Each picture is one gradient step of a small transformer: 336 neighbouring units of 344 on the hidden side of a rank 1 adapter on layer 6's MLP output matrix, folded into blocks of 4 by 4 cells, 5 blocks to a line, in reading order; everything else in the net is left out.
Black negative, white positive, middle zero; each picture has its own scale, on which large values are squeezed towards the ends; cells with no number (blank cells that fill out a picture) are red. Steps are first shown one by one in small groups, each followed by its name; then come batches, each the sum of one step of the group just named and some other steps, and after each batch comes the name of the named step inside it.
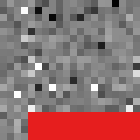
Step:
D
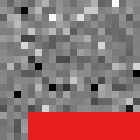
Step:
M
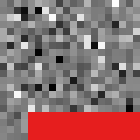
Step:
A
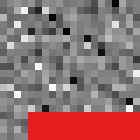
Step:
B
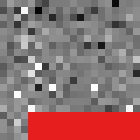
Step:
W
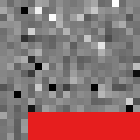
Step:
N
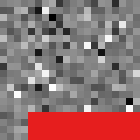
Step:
A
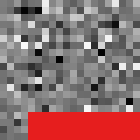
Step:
A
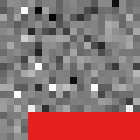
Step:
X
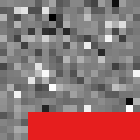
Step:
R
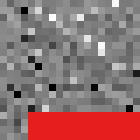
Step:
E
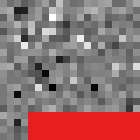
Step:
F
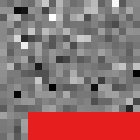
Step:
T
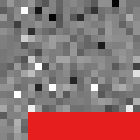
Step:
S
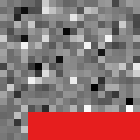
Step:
R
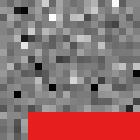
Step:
T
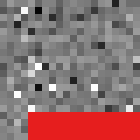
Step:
S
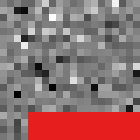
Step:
F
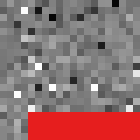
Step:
S
